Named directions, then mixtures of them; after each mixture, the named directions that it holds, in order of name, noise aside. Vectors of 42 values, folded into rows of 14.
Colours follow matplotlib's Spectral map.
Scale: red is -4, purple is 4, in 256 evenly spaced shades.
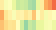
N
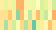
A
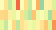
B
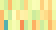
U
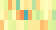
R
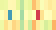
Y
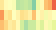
N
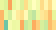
U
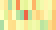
R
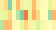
R, U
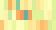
R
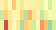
R, U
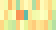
R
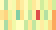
A, Y
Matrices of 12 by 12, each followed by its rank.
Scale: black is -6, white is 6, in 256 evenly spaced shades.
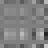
one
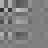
one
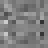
two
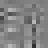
two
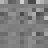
two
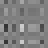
one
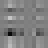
one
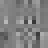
two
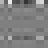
one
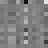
two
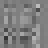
two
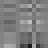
one
